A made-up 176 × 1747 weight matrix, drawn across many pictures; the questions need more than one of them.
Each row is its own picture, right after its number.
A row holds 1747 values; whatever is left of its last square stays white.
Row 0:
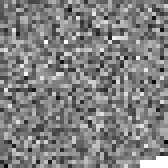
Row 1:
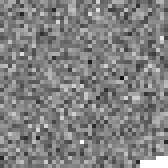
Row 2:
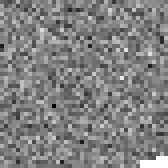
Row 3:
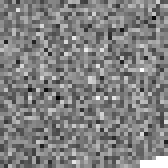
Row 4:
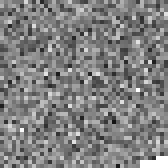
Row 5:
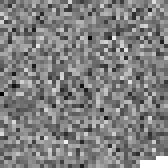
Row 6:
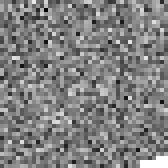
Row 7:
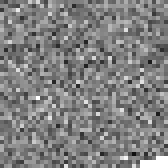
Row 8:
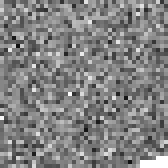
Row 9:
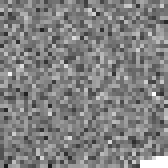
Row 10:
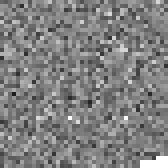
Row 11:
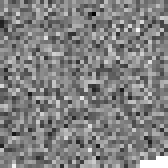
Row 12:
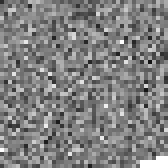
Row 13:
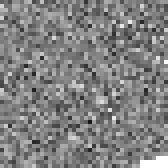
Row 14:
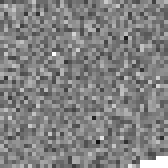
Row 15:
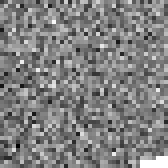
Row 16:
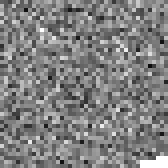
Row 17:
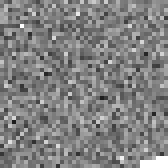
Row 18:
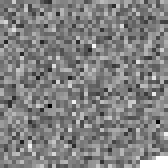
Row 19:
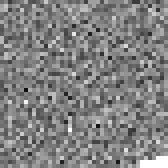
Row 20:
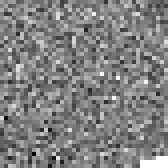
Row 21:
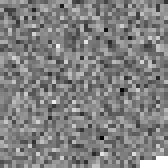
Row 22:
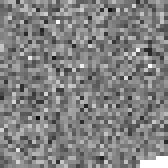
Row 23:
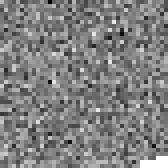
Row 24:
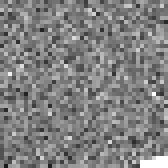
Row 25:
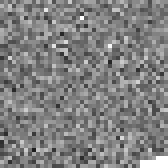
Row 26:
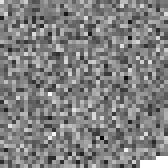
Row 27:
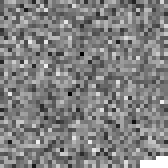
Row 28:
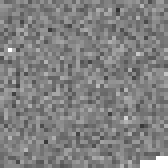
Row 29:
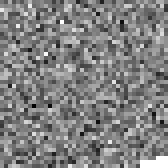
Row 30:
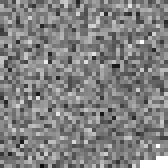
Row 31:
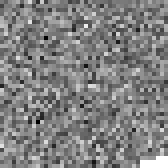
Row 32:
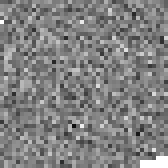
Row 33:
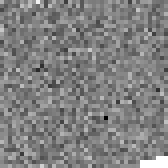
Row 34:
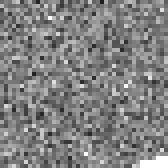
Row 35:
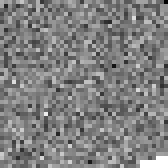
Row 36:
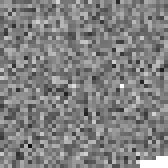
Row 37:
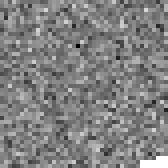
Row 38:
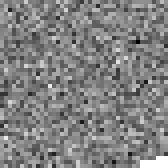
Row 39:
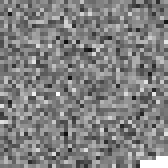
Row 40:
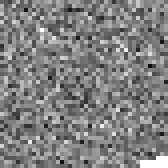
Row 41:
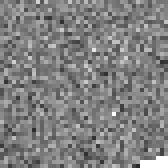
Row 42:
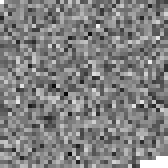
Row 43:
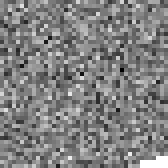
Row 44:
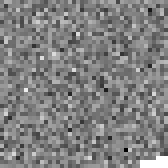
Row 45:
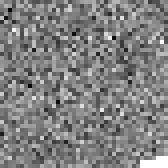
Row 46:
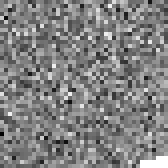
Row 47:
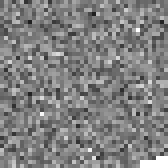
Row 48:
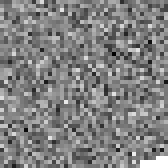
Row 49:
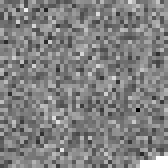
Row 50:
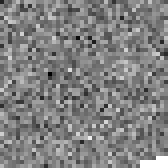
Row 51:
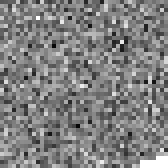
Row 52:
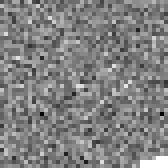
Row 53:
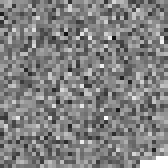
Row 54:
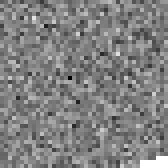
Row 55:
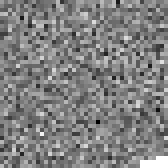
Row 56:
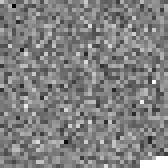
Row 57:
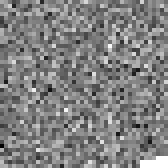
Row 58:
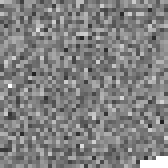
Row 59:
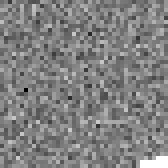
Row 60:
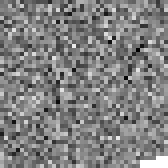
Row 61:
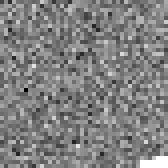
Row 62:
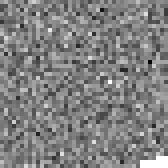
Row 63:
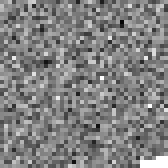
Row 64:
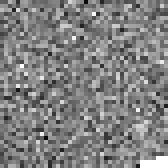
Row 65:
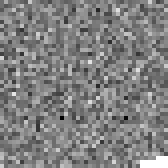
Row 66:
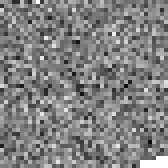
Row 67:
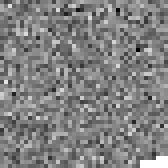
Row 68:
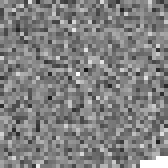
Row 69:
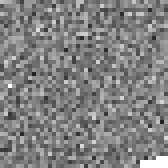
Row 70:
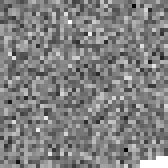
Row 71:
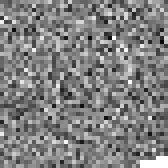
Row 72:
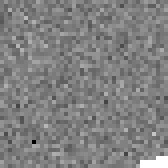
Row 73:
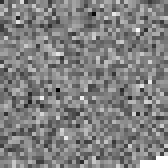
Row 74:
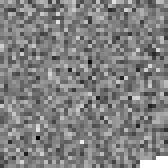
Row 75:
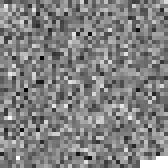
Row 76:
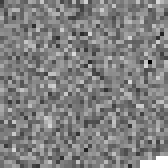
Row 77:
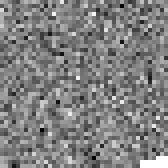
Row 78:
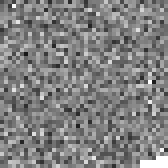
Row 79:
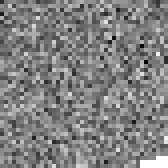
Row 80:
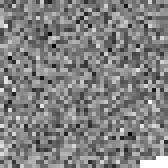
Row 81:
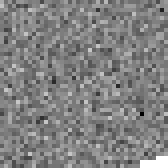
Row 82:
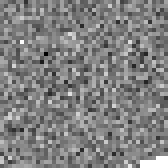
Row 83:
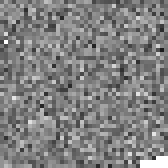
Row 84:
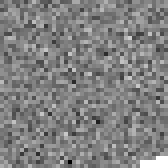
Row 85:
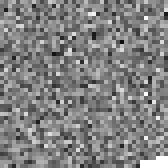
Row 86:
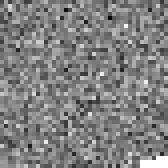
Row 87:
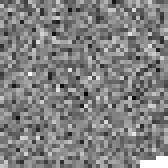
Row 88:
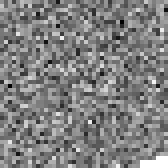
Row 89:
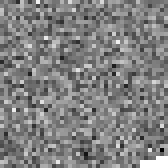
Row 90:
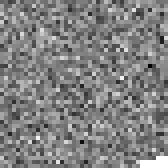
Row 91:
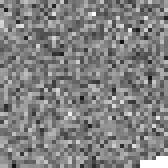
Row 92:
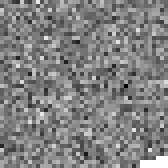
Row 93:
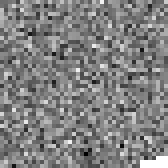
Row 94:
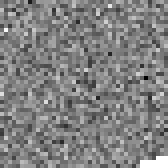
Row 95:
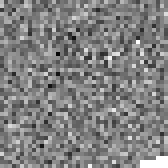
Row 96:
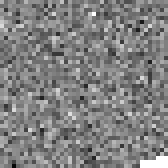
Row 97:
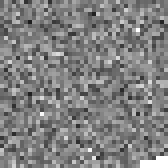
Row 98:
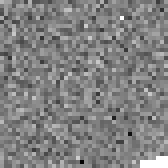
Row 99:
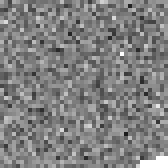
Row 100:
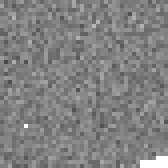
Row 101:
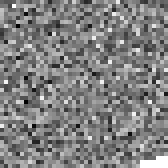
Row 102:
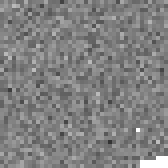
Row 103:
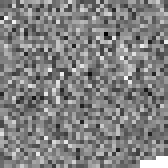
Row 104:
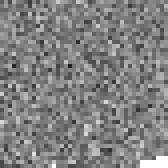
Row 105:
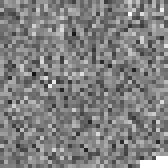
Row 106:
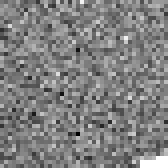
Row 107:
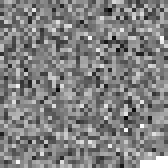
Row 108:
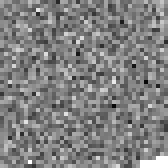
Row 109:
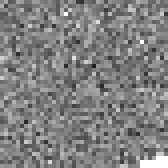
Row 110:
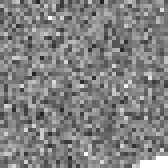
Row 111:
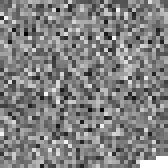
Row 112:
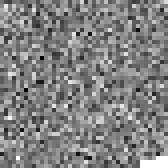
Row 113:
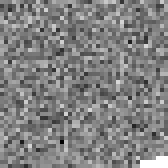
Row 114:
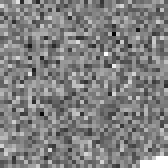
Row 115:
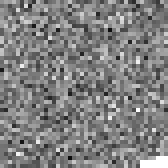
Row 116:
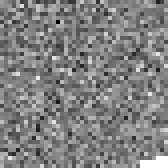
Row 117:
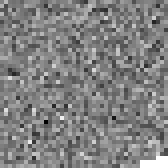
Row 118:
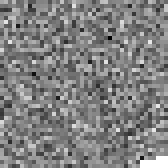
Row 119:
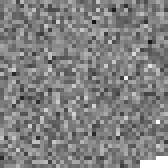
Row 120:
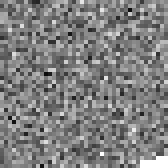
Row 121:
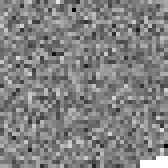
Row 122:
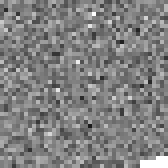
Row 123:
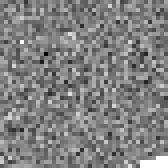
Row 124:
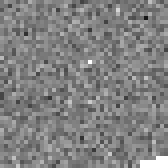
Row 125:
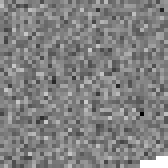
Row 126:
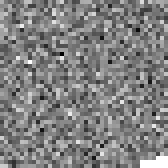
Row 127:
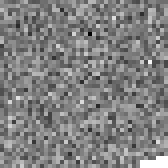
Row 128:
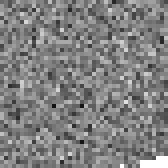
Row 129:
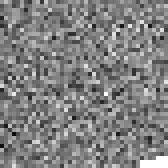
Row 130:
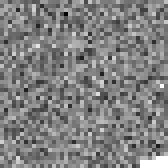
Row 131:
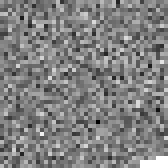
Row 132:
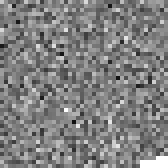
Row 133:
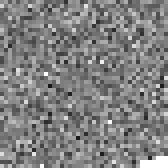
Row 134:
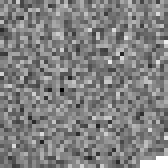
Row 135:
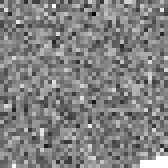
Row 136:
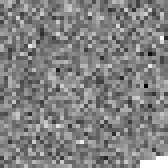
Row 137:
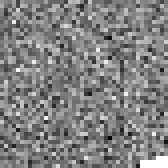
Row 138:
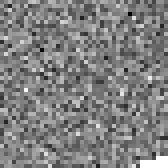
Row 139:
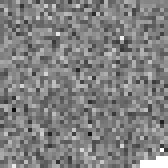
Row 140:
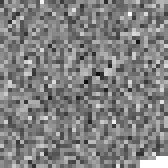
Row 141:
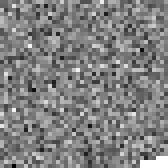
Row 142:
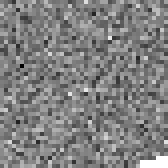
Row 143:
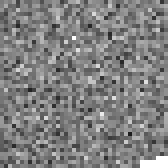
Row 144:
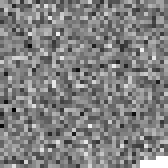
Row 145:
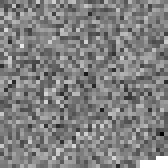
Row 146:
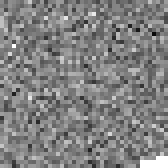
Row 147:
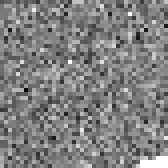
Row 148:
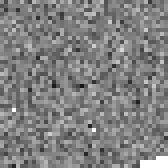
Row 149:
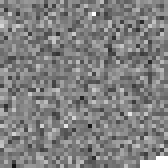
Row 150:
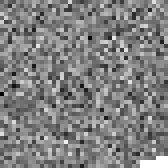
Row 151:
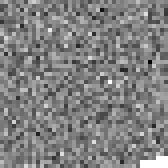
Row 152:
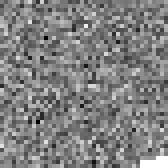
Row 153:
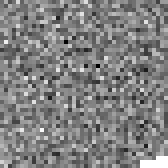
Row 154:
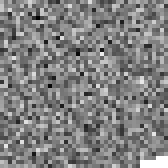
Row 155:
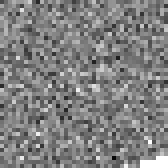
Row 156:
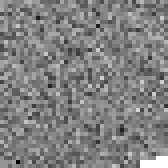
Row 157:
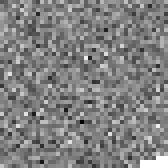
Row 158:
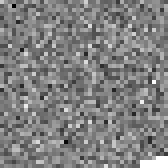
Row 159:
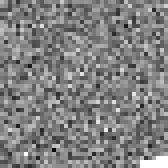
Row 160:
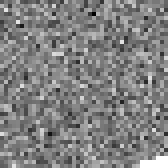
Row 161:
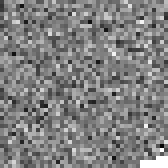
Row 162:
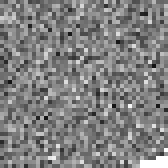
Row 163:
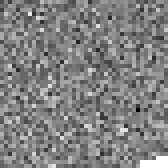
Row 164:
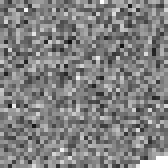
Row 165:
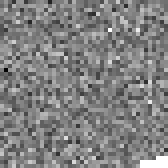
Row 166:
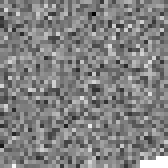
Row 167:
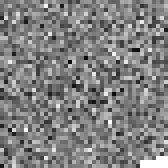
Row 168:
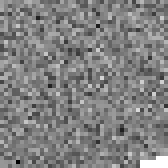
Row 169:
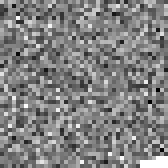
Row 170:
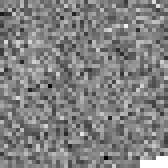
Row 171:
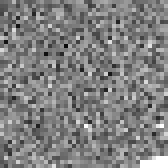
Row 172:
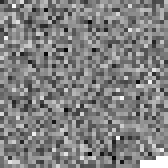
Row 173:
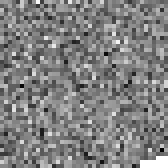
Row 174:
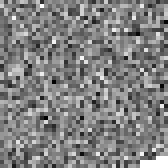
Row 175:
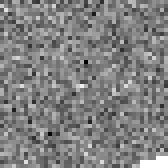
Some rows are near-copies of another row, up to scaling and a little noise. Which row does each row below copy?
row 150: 5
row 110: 34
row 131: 55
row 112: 75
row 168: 156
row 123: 82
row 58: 69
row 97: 47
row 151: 62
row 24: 9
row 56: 158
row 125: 81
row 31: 152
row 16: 40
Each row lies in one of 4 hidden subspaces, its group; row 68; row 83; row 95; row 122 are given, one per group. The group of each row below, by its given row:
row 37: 83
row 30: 95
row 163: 83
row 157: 122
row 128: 68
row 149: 122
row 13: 122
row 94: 68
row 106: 95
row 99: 83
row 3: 83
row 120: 95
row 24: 83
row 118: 83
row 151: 95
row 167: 122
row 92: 122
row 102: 95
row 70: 95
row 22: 68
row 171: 83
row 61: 95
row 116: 68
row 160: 122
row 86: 83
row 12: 95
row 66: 122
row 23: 122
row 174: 95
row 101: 122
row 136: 68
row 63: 83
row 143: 83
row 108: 83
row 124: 68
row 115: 83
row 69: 95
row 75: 95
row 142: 83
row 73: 122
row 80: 122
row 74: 68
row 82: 95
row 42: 95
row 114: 122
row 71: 68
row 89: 122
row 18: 83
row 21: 95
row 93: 122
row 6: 83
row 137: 83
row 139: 122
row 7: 95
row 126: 122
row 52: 122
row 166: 122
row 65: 68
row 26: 95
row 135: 122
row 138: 95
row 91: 122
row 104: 83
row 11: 122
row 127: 95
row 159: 83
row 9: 83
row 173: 122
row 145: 68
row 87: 68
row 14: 95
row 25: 122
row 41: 122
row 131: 95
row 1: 68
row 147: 95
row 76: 95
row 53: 68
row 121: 122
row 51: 122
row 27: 83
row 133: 95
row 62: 95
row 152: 122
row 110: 122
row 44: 95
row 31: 122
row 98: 68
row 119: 68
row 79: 68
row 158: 122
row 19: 95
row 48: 122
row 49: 83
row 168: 83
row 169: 122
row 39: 83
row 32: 68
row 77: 122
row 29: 83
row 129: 122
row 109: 95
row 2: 68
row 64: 83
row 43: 83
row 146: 122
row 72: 83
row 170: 83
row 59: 95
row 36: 95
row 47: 122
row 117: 95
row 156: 83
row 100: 95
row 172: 122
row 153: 83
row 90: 68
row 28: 68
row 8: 83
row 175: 122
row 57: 122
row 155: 122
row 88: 83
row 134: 95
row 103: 68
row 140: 95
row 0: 83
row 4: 95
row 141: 122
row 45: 68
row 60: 68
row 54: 95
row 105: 95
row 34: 122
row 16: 68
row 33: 95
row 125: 95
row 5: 68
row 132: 122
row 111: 68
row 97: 122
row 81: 95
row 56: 122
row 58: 95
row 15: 95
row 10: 68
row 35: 95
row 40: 68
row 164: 83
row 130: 95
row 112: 95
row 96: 122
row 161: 122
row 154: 83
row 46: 68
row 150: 68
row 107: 68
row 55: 95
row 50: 68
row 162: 95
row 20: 83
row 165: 122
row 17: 95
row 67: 68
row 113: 83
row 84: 95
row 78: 122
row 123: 95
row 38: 83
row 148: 122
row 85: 122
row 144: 122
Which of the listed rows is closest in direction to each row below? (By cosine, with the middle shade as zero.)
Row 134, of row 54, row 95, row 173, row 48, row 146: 54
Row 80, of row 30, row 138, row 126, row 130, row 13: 13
